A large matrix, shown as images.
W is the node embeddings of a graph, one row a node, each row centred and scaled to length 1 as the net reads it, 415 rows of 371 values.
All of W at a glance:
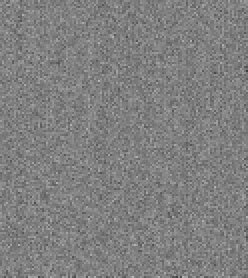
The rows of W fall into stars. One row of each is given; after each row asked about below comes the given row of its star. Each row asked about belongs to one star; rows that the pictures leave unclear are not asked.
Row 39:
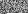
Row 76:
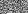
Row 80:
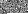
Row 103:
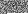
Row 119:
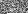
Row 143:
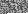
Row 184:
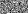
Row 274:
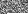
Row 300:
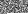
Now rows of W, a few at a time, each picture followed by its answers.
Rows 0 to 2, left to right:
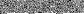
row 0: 103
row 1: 274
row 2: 103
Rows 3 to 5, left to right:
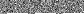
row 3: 300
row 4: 103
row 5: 39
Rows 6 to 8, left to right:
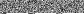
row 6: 119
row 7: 143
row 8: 76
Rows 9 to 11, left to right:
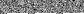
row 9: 103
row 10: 76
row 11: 103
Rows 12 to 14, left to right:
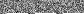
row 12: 39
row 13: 143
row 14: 119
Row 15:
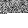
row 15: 274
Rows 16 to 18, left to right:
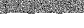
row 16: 76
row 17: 184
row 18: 119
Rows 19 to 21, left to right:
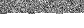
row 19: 184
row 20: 274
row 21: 103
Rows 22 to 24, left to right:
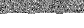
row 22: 39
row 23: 103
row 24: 184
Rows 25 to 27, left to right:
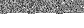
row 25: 39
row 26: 103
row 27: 119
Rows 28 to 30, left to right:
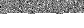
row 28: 119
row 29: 300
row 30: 274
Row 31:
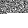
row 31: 300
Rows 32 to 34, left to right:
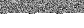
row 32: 274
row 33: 143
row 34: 274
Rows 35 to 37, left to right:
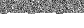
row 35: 143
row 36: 103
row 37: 143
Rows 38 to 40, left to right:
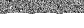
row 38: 80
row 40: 184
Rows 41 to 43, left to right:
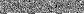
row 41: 184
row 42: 184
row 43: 119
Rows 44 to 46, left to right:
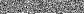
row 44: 119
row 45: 76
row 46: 119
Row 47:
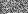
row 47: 39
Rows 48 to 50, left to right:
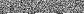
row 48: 39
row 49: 143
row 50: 119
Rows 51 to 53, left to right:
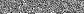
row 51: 274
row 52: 300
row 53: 274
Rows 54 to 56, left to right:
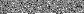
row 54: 119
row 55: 300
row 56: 274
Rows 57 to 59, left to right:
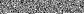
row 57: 39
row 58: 274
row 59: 103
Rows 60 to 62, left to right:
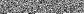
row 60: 184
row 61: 143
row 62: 143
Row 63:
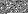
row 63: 80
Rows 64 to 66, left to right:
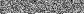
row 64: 39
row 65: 143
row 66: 143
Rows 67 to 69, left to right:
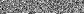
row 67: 119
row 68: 39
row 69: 39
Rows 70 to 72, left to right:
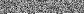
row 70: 184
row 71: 103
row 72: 274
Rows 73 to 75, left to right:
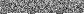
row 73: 184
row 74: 143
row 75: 143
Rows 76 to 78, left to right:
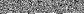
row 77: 103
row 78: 80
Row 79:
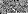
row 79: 103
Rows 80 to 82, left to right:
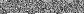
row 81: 143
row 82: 274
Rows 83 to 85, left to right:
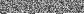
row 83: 119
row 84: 184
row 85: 103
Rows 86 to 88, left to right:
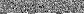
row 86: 184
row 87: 80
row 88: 274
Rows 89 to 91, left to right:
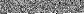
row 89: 184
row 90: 119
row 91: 103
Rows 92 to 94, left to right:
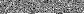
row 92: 80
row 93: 80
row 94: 119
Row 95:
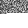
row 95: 119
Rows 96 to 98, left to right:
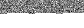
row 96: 103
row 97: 274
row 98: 76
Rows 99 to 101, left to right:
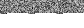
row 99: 184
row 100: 143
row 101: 184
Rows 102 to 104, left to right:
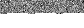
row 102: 184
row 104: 39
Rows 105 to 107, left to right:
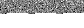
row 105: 80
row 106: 184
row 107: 184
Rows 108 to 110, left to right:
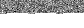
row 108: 76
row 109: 103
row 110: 300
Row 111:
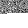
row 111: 300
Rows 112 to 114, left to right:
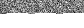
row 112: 119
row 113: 143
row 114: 103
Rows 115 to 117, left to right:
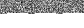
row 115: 274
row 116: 184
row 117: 80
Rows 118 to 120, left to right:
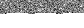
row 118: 80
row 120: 274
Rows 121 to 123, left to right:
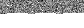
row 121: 39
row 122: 103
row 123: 76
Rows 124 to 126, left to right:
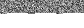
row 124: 274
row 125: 184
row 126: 39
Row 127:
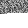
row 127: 143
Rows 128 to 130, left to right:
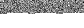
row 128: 143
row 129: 274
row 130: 119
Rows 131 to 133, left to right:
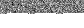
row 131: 76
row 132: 76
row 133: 300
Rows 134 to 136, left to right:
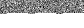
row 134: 274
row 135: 80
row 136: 39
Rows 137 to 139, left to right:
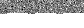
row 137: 80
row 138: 143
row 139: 274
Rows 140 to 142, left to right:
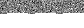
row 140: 119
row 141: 143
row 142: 119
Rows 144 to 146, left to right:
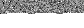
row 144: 103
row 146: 184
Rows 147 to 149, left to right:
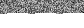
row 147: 143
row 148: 80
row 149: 80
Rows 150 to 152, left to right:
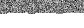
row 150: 143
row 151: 143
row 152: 80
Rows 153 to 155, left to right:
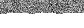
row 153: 76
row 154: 274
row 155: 119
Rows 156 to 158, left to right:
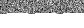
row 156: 119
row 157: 143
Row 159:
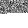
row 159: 143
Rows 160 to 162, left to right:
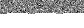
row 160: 184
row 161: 103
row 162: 300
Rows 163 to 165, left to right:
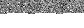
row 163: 274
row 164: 184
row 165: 103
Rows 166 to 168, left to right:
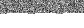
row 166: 76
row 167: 300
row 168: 76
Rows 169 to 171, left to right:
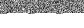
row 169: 143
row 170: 39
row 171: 39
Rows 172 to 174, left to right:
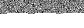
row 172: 103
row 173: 76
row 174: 39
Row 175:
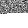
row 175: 143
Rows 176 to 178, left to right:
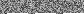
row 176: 103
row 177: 143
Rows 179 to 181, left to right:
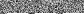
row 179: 39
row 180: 184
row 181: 80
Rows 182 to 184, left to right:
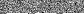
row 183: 76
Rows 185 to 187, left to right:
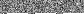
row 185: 119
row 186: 143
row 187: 103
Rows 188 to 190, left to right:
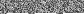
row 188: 76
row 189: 184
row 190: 184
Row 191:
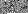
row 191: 103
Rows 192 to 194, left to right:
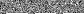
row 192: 119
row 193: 300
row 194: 300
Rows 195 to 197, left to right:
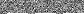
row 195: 143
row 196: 80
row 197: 80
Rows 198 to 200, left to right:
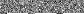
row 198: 184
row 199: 39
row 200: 143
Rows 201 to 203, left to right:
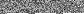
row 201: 39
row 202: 143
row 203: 103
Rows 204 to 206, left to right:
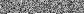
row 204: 184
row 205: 274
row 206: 76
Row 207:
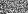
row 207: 119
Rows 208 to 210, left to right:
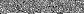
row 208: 300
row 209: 274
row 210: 119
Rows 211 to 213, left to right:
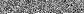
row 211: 103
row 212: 39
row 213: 300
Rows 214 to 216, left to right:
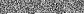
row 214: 143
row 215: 119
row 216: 80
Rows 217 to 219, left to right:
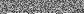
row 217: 76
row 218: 76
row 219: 300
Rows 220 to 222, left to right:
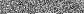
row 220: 39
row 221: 80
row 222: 143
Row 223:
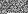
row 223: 103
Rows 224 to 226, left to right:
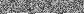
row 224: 103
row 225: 39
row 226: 80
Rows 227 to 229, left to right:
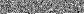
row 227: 184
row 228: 143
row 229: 300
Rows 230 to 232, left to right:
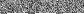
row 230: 274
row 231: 184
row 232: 39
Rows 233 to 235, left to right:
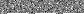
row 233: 143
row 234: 103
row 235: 300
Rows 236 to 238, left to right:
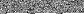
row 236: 76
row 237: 119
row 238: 80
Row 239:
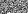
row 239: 143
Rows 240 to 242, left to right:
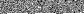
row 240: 300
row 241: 103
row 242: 39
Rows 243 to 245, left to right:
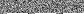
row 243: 300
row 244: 300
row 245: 184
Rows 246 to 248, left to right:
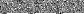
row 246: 119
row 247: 143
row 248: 39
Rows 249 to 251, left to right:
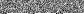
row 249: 80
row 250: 80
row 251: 300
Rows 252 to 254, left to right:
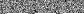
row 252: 39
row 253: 80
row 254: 39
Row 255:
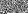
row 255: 274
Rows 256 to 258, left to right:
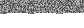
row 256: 184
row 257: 119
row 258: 103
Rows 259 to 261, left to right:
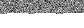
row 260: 39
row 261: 300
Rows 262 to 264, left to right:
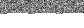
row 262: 143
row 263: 39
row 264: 76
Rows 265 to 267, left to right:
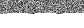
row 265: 39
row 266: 80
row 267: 39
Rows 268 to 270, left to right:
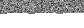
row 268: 300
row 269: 143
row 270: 80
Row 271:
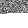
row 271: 80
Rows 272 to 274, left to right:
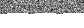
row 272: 184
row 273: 39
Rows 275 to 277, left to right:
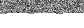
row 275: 39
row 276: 80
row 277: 274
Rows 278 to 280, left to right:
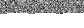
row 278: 103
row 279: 274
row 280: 184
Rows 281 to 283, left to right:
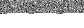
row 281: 143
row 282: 119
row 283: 80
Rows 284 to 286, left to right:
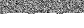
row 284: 39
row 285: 76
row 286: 143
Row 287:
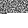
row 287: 119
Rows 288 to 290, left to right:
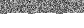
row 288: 184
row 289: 39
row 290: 143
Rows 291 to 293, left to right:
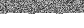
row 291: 76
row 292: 143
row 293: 103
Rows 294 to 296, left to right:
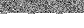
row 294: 103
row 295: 300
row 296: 300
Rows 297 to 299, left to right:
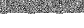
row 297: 143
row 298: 103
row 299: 103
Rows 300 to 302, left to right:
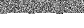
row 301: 274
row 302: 184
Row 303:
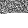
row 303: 274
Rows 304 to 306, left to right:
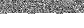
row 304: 300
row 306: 274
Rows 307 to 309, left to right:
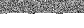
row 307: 103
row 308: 80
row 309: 184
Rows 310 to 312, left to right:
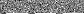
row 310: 119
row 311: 119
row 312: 76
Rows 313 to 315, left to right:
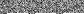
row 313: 184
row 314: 143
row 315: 143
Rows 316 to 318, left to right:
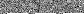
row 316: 300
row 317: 143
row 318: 274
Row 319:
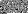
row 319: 119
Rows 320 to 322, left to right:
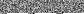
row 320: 80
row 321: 80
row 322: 143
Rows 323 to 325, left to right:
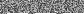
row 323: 274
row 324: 39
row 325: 39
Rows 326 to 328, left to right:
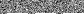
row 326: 39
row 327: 103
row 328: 143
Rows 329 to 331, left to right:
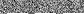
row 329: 103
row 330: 184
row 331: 103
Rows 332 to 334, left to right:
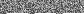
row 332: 80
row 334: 76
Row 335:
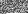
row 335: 80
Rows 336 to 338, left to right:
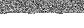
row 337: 103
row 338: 119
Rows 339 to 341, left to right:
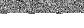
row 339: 80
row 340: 184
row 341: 274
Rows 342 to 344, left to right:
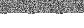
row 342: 119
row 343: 39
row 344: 119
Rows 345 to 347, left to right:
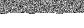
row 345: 143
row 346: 184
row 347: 103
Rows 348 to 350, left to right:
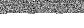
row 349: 80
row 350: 300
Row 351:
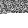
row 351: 76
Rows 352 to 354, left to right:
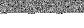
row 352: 300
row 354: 80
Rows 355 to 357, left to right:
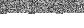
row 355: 119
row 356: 184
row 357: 76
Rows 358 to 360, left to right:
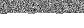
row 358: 143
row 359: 76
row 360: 76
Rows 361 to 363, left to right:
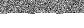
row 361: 300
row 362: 119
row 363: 39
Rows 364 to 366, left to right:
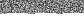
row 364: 39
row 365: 300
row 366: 119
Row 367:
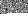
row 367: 76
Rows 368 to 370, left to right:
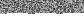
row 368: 76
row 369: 184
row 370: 274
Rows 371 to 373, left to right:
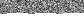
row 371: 80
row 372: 184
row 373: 39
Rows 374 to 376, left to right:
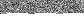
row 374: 76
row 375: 119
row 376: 300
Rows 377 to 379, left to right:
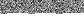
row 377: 39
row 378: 103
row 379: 119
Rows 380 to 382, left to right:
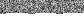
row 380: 39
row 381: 274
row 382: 184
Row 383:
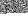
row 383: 76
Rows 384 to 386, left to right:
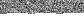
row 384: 119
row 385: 103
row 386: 143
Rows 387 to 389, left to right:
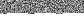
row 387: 143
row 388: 119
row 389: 76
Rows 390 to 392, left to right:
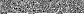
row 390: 184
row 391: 76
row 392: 300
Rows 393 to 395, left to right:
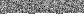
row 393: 143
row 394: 184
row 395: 103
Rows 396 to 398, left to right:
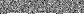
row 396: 103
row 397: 300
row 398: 300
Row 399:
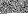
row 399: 103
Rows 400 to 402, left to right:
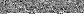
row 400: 80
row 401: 274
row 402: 274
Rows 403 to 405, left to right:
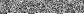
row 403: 184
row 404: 119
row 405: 274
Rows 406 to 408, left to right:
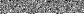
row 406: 39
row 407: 80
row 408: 39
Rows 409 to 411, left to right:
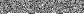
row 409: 143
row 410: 184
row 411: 119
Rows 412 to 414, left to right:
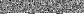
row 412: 39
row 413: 184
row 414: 143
